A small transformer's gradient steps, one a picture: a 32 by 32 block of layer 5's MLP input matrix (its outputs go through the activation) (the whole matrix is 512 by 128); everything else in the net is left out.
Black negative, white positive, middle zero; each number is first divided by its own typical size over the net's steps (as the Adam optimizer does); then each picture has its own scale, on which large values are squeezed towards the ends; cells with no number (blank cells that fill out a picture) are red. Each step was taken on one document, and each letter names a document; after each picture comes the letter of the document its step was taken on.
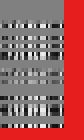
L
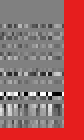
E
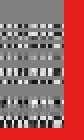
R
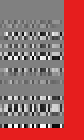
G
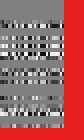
L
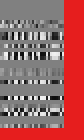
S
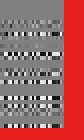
G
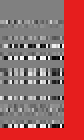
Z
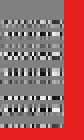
G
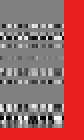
R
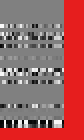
R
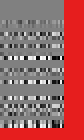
Z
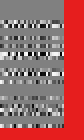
G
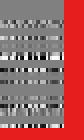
L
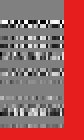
L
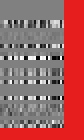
Z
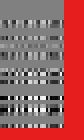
L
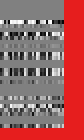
S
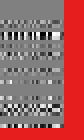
G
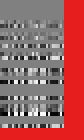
S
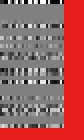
L
